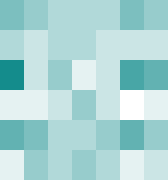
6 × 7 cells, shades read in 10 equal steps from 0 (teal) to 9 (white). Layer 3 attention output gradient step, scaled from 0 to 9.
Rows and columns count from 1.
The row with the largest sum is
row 4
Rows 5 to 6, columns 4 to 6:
6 5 3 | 5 6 8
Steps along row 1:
up up same same down up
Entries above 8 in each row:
0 0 0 1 0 0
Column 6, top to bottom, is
4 7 2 9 3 8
